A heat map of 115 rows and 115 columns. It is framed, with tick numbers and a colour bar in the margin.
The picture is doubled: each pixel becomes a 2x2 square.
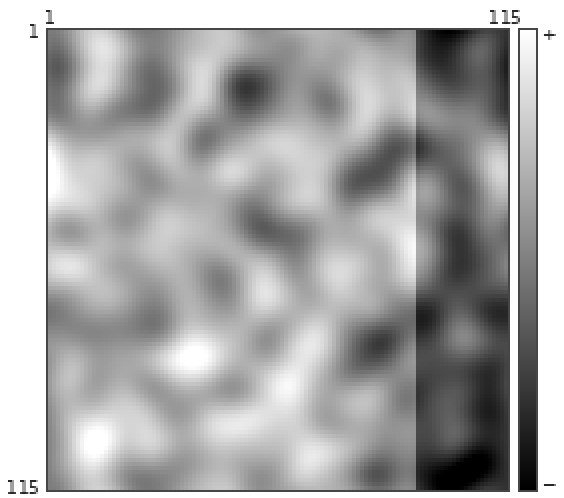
On average the colour sits 60% of the way up the scale. No regular stripes run through it. The ninth with the lowest average is the bottom right. A vertical seam about 80% of the way across splits the table, and the left part is higher. There are no lone odd cells.
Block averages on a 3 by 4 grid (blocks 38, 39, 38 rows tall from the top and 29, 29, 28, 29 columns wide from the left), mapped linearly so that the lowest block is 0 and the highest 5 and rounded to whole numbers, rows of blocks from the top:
4 4 4 2
4 4 4 2
5 5 4 0
